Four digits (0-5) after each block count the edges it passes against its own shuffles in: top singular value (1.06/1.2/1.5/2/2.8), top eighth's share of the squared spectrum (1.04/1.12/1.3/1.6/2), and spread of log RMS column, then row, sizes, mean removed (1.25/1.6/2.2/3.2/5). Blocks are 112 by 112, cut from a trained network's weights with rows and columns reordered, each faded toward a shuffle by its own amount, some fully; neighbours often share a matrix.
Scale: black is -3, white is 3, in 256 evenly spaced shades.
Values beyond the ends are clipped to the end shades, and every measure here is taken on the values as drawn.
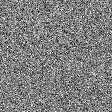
0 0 0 0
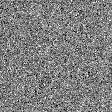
0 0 0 0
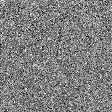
0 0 0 0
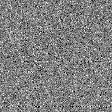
2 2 1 1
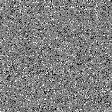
2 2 0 2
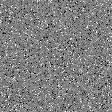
1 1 0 0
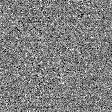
2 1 0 0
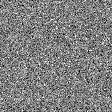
1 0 0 0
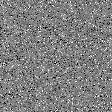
2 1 0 1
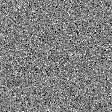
0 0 0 0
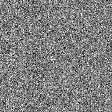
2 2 0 1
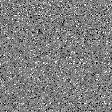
3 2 0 2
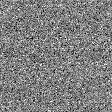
1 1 0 0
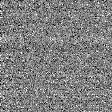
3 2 1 0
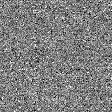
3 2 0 1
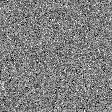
0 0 0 0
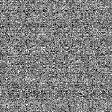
3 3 2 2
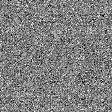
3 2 0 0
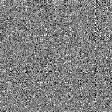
4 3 2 2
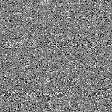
3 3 0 3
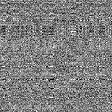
4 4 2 3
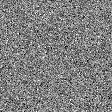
1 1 0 0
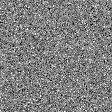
1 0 0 0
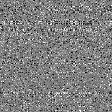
4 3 1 3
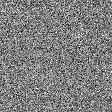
2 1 0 0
